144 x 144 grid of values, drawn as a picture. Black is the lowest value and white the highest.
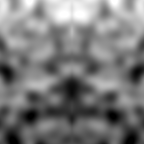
The ninth with the highest average is the top middle. There is an overall slope up to the top. The left and right halves mirror each other. No single row or column stands out from its neighbours. The histogram is bell-shaped. No lone cell stands out from its neighbours. There are no regular stripes. The texture varies smoothly and slowly.
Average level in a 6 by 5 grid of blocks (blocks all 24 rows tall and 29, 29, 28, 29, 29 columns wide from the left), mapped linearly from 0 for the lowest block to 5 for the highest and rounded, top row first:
44544
32223
12221
12021
10001
01110
